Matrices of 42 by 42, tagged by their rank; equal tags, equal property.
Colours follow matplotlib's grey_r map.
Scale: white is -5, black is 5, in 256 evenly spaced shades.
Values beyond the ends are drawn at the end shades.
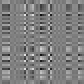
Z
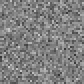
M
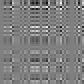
Z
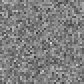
M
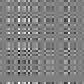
Z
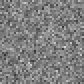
M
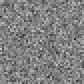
M
